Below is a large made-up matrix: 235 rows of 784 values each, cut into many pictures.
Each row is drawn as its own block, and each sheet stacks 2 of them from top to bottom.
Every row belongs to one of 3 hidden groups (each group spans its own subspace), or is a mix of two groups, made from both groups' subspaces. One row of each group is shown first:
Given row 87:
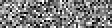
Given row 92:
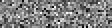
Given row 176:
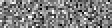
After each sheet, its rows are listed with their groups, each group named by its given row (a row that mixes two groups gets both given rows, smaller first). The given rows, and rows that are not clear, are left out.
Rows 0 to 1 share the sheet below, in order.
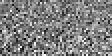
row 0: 87
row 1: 176
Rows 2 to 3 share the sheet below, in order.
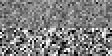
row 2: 92
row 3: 92
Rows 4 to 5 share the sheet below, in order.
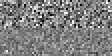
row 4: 87 and 176
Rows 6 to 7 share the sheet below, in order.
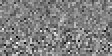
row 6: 92
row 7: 87
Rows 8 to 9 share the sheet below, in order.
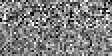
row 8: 92 and 176
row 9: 176
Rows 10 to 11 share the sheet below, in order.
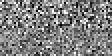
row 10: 92 and 176
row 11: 87
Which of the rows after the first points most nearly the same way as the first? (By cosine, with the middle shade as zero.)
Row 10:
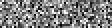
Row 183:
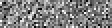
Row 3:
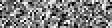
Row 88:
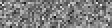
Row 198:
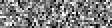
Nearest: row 183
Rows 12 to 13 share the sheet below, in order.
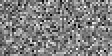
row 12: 87
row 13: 87 and 176
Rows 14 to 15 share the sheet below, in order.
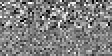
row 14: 92
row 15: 87
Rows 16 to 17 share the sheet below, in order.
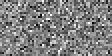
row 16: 87
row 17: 92
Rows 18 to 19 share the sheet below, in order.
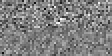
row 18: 87 and 92
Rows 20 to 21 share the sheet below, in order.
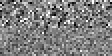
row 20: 92
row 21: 176
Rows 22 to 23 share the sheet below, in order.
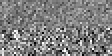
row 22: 176
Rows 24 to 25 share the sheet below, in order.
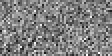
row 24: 176
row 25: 176
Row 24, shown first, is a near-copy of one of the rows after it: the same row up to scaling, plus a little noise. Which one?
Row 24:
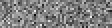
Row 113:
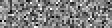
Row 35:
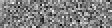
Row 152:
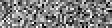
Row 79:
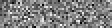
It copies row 152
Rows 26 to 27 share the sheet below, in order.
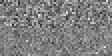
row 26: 87
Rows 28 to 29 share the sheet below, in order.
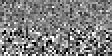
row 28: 92 and 176
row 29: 92 and 176
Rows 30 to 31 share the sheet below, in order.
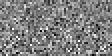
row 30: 87 and 92
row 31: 87
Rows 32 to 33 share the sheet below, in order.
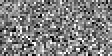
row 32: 87
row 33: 176
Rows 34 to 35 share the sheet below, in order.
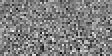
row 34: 87
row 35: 176
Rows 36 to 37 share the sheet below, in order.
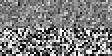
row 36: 87
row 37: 87
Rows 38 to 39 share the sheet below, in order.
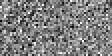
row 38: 176
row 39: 176
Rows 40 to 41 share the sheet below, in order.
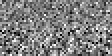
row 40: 92
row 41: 92
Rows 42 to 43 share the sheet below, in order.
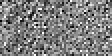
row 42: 176
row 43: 176
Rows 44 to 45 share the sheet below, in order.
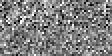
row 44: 92 and 176
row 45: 87 and 176
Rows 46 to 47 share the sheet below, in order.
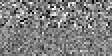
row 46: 92
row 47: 176
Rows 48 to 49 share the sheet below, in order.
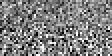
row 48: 176
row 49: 176
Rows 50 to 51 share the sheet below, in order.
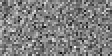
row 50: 176
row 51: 176
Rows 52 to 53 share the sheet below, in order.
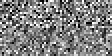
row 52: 87
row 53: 92
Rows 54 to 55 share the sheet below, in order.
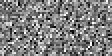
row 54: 87
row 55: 92 and 176
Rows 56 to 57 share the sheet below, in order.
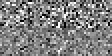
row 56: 92
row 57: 92
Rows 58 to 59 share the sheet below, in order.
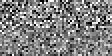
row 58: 87
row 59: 92
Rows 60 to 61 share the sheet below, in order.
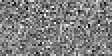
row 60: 92
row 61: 87
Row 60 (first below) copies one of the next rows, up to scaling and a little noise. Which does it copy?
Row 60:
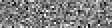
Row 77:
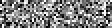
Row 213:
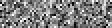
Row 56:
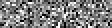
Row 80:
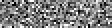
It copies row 80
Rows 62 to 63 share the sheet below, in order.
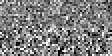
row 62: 87 and 176
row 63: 87 and 92
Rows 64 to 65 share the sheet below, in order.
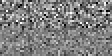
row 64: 92
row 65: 92
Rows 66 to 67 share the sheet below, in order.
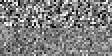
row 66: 87
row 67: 176
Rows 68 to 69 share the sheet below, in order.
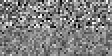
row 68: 87
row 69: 92
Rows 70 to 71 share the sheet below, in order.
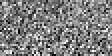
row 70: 176
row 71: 87
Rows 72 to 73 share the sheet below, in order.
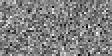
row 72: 92 and 176
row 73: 92
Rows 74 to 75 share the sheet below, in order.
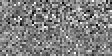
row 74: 87 and 176
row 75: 87
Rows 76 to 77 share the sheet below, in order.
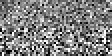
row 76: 176
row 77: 92
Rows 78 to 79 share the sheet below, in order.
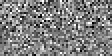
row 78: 87
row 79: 176
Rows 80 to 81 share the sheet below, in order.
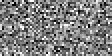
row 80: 92
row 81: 92
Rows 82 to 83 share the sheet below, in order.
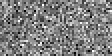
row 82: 176
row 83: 87
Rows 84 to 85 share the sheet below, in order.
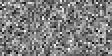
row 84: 92
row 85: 92
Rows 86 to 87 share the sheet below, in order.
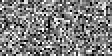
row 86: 92
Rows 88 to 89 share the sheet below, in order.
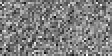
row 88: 92
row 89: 176
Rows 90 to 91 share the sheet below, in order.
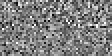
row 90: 87
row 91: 87 and 92
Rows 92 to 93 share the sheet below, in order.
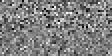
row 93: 92
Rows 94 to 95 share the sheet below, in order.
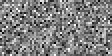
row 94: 87
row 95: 92
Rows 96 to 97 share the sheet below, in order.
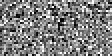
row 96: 92
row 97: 176
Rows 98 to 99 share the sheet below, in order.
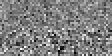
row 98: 92 and 176
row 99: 92
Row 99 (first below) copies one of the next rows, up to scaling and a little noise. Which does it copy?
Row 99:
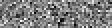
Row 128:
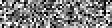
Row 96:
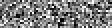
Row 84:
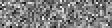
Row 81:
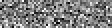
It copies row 96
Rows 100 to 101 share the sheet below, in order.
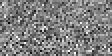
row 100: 176
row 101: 87
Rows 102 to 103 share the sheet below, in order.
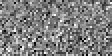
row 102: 92
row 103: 176
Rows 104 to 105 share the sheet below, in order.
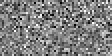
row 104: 87
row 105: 92
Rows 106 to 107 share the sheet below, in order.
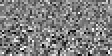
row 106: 87
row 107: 92
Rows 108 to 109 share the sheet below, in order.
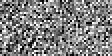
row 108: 87
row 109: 176
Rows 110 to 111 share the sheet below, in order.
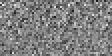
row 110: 92
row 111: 87
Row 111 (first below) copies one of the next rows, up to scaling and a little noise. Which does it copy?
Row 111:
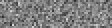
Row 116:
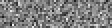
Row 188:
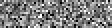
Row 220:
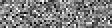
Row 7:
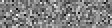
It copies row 116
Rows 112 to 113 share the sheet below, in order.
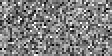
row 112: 176
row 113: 176
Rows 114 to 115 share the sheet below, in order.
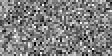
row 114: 176
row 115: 87 and 176
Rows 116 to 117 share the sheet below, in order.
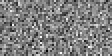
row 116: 87
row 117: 176
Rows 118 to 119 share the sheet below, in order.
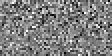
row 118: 87 and 176
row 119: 87 and 92
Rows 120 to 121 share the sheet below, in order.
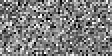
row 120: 87
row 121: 176
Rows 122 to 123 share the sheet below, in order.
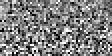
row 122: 176
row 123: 87
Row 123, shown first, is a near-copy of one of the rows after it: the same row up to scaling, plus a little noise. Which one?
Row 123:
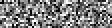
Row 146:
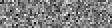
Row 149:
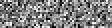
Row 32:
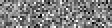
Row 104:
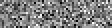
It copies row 146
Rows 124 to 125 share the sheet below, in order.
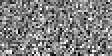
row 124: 176
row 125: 87
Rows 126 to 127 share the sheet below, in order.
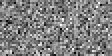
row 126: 92 and 176
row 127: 87
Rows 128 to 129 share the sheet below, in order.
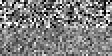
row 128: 92
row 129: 176
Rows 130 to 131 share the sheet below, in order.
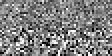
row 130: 87
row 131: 92
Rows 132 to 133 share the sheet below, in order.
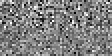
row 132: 87 and 176
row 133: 87
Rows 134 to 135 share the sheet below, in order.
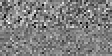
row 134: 176
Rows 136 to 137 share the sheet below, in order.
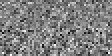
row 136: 92
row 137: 92
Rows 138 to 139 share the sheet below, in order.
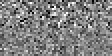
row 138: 92
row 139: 92 and 176
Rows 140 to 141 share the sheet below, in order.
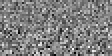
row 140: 87 and 92
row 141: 87
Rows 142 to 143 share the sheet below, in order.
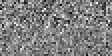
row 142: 92
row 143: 92 and 176
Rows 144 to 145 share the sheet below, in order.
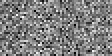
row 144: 87
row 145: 87
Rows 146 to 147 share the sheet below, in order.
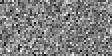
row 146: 87
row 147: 176
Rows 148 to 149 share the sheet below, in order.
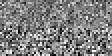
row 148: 92
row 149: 87
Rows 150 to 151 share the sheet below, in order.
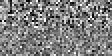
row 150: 176
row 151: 87
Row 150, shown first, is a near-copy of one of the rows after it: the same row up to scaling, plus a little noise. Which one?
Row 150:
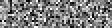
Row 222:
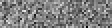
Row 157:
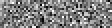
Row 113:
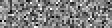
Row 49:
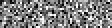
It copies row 113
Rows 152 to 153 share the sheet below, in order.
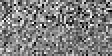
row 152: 176
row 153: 176
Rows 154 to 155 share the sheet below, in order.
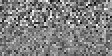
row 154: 87 and 176
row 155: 92
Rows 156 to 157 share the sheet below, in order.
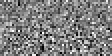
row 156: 87
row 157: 176
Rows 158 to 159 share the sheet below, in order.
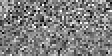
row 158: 176
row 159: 92
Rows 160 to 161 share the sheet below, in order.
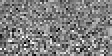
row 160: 87
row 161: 176
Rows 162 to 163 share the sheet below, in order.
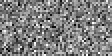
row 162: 87
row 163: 176
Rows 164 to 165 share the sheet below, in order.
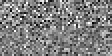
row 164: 87
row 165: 92
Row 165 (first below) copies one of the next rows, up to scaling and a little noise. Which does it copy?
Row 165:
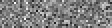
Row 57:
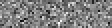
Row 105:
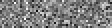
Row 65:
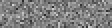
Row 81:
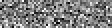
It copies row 105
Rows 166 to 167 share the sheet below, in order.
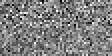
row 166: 87
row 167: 176
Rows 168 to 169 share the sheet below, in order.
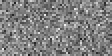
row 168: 92
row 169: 87 and 176
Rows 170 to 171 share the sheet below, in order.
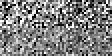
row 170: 176
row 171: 176
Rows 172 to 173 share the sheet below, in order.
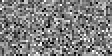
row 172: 92
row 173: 87
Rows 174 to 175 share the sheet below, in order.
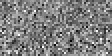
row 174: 176
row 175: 92
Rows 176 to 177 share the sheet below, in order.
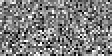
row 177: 87
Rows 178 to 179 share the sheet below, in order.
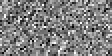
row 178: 176
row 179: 92
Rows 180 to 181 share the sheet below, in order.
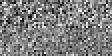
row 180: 176
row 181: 176
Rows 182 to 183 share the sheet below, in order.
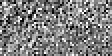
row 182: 176
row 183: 176
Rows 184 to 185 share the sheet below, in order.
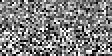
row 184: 92
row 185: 87
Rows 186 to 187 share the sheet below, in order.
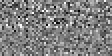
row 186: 92
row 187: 92
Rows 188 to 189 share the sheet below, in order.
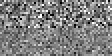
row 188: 87
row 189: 87
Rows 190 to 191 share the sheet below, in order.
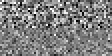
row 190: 92 and 176
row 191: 87 and 92
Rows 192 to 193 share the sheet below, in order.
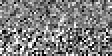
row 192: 92
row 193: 176
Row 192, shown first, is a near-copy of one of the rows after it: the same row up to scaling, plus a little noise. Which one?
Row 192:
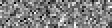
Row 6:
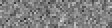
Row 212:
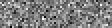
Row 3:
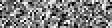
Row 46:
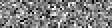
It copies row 6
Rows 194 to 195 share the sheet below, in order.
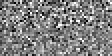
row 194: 92 and 176
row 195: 176
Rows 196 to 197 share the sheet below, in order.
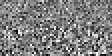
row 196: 87
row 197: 87
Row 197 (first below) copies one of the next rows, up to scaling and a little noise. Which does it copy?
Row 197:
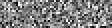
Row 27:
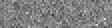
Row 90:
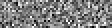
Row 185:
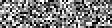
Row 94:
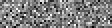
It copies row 90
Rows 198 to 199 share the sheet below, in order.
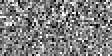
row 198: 87 and 92
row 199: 176
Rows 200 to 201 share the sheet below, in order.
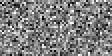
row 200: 92
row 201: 92
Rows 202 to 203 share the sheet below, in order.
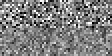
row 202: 87
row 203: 92
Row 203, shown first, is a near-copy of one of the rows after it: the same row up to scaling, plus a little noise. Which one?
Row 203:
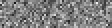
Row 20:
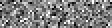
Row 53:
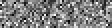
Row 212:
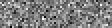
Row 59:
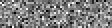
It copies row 53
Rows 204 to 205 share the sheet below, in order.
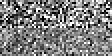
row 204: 92 and 176
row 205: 176
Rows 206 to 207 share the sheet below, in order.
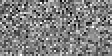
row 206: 87
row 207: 92
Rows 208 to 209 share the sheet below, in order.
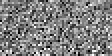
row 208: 87 and 176
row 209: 87
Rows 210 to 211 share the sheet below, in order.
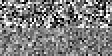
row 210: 92
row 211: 176
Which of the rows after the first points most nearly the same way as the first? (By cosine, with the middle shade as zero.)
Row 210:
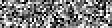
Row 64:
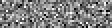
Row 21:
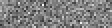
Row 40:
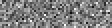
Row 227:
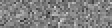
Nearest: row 40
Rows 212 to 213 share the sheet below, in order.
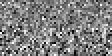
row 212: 92
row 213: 92
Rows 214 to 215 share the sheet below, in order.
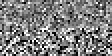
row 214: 92
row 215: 87 and 92
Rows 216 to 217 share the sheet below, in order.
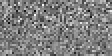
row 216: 176
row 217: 87
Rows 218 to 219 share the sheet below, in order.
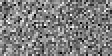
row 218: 176
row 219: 176
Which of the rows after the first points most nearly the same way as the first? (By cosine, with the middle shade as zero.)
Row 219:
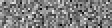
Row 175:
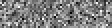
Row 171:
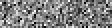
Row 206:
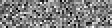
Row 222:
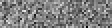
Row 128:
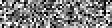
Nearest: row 222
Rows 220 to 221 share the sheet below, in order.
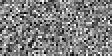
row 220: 87
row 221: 176
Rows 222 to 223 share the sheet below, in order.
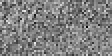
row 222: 176
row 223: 176
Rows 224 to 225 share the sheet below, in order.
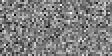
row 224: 92
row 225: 87 and 176
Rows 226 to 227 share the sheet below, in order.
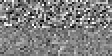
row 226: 87 and 176
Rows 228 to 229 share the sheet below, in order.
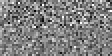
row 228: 176
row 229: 176
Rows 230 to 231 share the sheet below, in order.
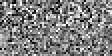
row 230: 176
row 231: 176
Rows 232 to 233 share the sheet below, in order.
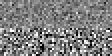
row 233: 176
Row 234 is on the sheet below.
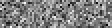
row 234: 92
